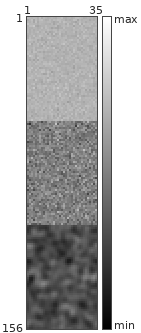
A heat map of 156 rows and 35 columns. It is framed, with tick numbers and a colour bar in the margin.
It is made of 3 by 1 panels. Panel 1,1: high, fine-grained, faint in contrast. Panel 2,1: middling, fine-grained. Panel 3,1: low, blotchy.
